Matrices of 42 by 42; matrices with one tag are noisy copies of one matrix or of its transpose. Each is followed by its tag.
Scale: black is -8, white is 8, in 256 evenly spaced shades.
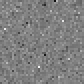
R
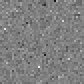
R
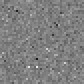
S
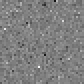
R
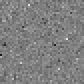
R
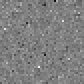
R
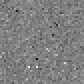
S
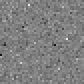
R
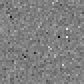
S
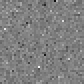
R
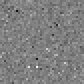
S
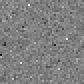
R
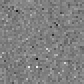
S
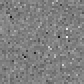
S
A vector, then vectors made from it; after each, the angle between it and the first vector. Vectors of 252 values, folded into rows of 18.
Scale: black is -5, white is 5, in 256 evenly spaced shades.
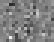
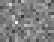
partly opposed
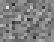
partly aligned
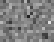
partly opposed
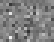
nearly parallel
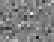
orthogonal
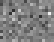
orthogonal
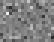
orthogonal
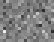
orthogonal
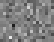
partly aligned
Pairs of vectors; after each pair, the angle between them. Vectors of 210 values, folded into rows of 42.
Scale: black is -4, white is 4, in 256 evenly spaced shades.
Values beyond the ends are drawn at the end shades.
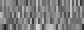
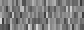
partly aligned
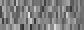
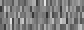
orthogonal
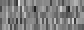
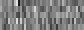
nearly opposite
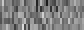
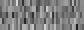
orthogonal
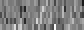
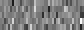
orthogonal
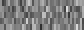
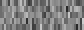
nearly opposite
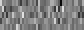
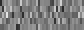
nearly opposite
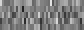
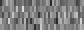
nearly opposite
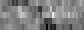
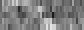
nearly opposite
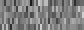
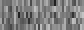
partly aligned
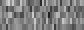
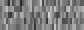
nearly opposite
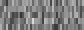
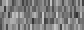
nearly opposite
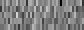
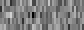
partly aligned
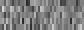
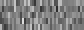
partly opposed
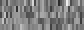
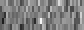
partly opposed
